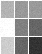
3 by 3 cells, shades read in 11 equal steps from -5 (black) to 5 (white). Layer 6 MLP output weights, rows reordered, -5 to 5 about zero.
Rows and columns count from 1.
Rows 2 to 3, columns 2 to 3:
0 -1 / -1 -3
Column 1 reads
2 5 3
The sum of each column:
10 0 -3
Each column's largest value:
5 1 1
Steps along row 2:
down down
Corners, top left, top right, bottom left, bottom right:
2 1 3 -3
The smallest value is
-3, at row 3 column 3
